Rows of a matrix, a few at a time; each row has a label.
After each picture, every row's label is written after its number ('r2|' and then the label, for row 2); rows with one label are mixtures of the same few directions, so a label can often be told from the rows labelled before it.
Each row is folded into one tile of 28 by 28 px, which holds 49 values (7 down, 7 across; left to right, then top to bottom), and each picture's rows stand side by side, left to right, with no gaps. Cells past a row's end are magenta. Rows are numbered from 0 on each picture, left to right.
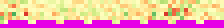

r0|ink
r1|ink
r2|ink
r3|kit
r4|ink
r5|ink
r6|ink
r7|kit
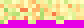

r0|kit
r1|ink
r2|kit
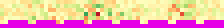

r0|ink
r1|kit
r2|kit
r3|ink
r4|kit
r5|ink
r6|ink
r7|ink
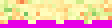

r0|ink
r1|kit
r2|ink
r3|kit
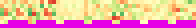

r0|ink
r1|ink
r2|kit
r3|kit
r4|kit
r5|ink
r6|ink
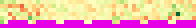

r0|kit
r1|kit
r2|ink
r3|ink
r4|kit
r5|kit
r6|kit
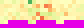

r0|kit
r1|kit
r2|kit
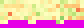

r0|kit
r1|kit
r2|kit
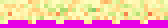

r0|kit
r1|kit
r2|ink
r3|ink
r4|ink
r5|kit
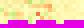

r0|ink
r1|kit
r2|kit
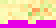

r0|kit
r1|ink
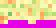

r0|kit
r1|ink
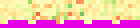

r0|kit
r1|kit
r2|ink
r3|ink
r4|kit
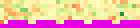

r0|kit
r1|ink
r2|kit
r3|kit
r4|kit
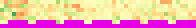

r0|ink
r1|kit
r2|kit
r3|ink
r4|kit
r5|ink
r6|kit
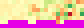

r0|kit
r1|ink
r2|ink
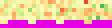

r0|ink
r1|ink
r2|ink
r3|kit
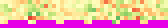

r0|ink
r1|kit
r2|kit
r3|ink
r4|kit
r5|kit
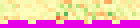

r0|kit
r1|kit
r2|kit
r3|ink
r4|kit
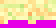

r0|kit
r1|kit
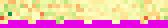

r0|kit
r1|ink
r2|kit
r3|kit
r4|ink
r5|kit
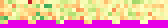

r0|kit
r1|kit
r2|kit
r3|ink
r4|ink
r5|kit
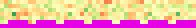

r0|ink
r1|kit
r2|ink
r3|ink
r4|ink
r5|kit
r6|kit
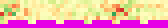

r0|ink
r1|ink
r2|ink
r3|kit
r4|ink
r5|kit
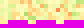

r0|ink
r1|kit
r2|ink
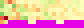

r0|kit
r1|ink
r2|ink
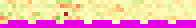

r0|kit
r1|kit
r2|kit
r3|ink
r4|ink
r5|kit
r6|kit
